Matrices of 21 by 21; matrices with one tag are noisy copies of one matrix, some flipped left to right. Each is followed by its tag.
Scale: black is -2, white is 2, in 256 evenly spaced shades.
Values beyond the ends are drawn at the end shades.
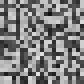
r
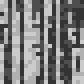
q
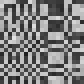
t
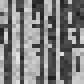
q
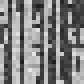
q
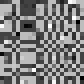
t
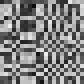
t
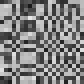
t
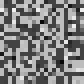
r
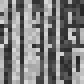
q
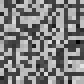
r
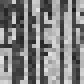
q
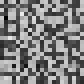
r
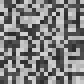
r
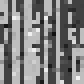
q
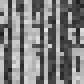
q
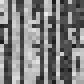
q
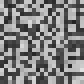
r
